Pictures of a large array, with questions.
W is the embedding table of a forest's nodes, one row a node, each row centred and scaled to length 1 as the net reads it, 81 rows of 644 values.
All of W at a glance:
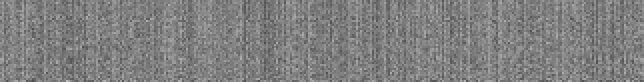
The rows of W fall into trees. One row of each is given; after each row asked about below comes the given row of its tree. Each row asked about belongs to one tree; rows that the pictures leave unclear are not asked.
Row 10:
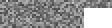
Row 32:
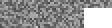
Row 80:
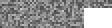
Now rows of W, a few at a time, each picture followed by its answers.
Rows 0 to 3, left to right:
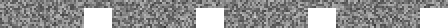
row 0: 10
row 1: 32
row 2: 32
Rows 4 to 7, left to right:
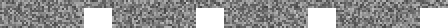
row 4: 10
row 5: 32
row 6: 10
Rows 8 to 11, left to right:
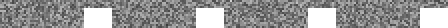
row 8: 10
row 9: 32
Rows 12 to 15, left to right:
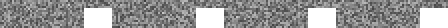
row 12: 32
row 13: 10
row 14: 32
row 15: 10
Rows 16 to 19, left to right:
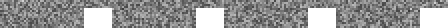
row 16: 32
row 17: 32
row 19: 32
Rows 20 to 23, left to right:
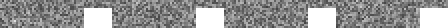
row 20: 10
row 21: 10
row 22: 32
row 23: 80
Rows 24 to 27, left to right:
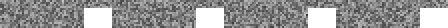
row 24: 32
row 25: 32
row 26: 10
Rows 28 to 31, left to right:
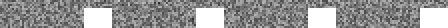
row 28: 80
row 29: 32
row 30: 32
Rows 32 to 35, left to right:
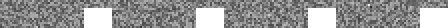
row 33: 32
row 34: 32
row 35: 80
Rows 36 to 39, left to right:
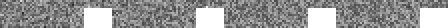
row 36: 80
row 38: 10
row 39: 10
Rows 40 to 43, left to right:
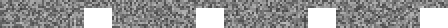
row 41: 10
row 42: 32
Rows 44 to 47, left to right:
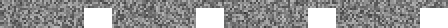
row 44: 32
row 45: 10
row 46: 80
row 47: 10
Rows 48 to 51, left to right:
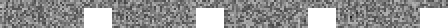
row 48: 10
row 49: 10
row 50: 32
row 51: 10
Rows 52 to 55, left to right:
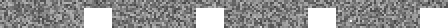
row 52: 10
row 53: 32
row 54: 32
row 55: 10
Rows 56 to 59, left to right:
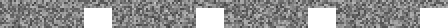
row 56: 32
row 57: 10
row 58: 32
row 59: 32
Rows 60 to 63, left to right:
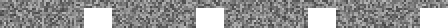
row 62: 32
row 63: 32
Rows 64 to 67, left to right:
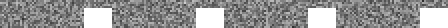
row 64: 80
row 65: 10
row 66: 32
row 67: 10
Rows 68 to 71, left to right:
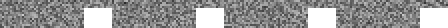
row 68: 32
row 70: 10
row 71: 32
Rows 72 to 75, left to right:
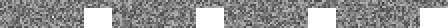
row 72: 32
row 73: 32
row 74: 10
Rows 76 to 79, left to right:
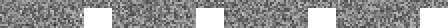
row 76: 10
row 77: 10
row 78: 32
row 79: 32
